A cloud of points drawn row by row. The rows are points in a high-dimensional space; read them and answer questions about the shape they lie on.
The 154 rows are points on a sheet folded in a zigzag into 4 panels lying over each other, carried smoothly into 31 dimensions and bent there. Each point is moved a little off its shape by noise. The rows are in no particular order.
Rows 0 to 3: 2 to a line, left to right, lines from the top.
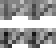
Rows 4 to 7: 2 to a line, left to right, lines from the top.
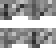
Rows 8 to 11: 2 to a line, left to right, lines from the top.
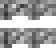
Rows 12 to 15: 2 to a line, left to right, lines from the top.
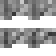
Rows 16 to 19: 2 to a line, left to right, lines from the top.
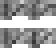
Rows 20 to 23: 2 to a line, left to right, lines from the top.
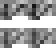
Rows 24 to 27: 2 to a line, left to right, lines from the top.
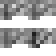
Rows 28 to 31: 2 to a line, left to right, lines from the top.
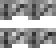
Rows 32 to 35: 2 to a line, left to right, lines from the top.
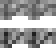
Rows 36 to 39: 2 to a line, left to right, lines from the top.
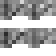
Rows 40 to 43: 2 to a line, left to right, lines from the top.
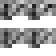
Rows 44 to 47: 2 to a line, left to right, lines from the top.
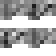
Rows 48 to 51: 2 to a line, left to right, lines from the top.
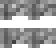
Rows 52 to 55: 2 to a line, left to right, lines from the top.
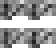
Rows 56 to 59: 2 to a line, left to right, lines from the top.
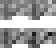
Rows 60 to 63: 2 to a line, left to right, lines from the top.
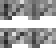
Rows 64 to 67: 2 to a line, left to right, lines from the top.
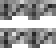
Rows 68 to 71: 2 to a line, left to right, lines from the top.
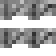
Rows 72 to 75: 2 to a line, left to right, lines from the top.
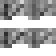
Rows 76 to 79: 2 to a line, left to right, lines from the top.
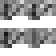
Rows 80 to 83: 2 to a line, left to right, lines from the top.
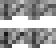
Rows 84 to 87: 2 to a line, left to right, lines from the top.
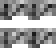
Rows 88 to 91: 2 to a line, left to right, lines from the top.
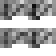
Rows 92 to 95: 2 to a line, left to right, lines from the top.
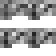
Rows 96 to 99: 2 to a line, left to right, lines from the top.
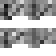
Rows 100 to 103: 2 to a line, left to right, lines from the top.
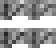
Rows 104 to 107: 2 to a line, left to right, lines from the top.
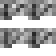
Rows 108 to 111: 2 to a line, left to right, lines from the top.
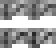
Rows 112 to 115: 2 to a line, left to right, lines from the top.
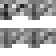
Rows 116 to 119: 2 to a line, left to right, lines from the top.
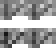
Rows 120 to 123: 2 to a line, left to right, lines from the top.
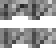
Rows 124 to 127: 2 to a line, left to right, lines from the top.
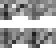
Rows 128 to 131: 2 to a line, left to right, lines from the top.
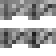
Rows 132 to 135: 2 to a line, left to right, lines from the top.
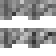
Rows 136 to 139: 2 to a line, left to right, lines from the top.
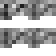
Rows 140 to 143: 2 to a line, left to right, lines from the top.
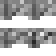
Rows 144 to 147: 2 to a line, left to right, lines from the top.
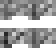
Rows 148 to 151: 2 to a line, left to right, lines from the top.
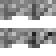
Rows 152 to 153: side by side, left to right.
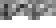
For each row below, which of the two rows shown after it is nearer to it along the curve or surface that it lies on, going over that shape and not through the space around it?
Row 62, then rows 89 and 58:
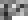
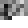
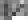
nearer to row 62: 89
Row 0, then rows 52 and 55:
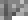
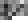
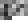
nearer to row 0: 55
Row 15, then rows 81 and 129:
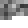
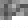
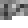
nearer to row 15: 81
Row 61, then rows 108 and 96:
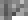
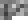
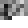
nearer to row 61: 108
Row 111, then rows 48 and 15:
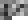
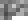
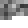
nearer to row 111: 48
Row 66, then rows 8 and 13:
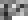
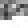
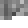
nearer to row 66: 8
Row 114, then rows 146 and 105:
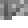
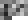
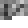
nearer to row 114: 105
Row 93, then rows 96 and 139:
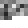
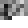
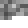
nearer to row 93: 96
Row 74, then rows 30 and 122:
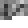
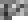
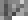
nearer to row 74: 122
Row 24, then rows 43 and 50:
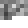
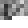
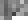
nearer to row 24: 43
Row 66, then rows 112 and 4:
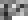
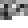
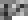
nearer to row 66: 112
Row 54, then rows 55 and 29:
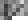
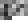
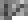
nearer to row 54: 55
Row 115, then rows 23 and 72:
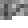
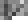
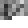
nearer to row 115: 23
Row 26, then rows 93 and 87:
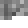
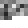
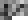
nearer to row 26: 87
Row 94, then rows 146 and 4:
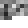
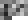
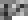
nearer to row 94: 146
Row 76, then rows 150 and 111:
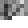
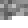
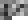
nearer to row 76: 111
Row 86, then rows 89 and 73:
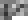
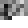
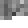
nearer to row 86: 89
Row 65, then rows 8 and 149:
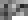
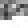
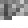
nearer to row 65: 8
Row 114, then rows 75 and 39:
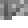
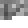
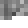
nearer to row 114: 75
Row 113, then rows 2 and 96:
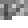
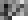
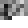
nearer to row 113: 96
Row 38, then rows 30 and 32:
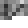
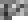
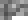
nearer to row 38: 32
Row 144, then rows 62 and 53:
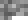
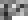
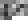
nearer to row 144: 53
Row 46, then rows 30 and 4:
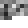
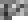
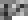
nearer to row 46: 30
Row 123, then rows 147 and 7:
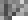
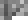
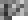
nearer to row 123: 147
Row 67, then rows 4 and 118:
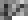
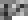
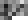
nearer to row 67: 118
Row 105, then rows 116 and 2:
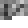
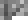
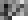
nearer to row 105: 116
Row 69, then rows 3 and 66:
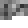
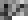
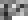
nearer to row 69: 3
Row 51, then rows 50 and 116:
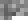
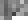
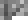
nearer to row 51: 50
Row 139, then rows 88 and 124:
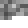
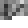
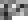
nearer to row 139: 88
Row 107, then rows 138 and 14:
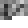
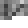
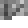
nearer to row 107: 14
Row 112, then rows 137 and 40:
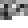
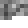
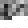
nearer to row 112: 40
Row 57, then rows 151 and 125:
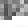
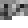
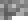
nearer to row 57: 125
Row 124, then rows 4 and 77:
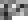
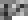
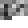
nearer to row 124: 77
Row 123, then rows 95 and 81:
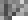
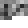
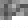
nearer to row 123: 95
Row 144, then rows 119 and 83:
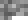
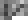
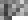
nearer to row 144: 119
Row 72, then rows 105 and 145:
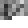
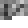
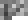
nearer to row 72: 105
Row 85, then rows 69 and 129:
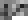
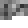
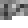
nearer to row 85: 69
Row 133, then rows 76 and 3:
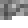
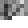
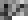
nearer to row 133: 3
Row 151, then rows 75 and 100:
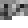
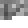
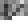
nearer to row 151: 100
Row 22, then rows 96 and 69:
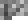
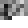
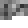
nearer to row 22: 96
